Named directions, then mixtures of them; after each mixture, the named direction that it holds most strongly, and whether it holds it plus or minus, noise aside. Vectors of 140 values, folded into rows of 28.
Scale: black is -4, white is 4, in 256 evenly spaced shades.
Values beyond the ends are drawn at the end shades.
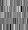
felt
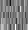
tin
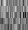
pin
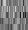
pin, plus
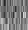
pin, minus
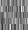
felt, minus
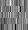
tin, minus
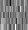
tin, plus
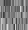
tin, plus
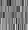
tin, plus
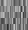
pin, plus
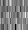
tin, minus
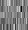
felt, plus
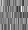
felt, minus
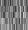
pin, minus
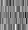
tin, plus
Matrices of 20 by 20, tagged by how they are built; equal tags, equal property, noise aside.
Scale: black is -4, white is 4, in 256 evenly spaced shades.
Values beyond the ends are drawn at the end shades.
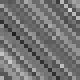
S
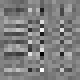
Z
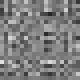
Z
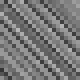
S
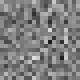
Z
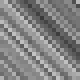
S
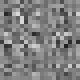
Z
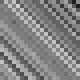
S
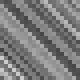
S
